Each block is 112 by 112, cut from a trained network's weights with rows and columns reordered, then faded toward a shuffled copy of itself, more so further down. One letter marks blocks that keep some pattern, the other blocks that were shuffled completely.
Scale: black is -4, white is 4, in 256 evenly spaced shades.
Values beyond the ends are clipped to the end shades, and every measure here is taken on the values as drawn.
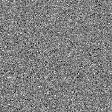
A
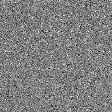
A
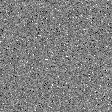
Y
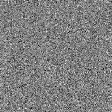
A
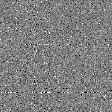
A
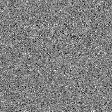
A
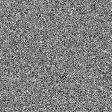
A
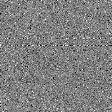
A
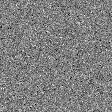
Y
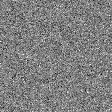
Y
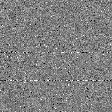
A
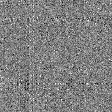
A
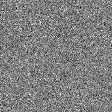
A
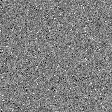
Y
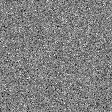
Y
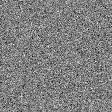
Y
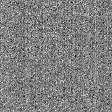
A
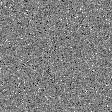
Y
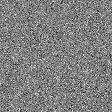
Y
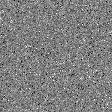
Y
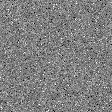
Y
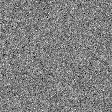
Y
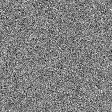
Y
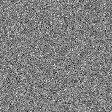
A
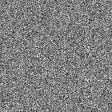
Y
